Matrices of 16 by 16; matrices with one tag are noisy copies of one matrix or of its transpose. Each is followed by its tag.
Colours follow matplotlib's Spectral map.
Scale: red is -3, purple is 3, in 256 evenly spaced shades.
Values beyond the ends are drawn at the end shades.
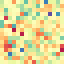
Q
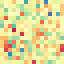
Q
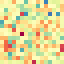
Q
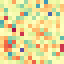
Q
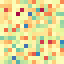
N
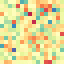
Q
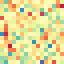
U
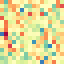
U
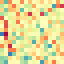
U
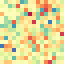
Q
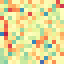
U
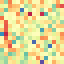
U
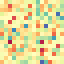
N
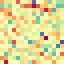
U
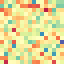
U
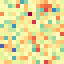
Q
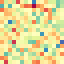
U
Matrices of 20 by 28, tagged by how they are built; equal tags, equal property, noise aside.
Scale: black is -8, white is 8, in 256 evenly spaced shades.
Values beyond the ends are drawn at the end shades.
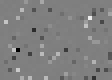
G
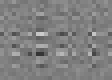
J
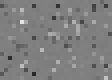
G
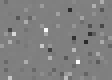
G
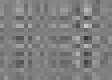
J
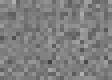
J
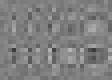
J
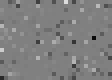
G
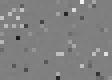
G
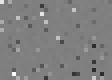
G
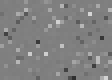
G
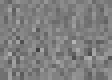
J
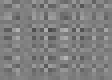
J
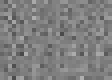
J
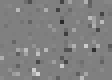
G
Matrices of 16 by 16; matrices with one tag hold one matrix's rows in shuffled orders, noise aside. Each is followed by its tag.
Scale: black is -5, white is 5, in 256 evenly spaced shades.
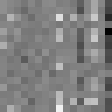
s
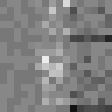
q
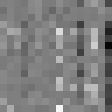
s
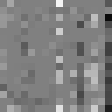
s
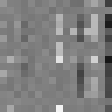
s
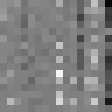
s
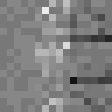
q
